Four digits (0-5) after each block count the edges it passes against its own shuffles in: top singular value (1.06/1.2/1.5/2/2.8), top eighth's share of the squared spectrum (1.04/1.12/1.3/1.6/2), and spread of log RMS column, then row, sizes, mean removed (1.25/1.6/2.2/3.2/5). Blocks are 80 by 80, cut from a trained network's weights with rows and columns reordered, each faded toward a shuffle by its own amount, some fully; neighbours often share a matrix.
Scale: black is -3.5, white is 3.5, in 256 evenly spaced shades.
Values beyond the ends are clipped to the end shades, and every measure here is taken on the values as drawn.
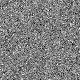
0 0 0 0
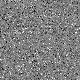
2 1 0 0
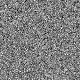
0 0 0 0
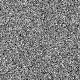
0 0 0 0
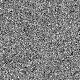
0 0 0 0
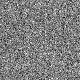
1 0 0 0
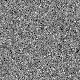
0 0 0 0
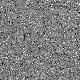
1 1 0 0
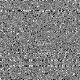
3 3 0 3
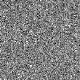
2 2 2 1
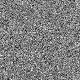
2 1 0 0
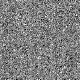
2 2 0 1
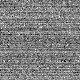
4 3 1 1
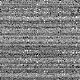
4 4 2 2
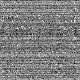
4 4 2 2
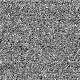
1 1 0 0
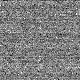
3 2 0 0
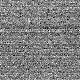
3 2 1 1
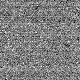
2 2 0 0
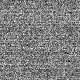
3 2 0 0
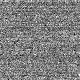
3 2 0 0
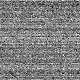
4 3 1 2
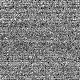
3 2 0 1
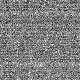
3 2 0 0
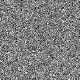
2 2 1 0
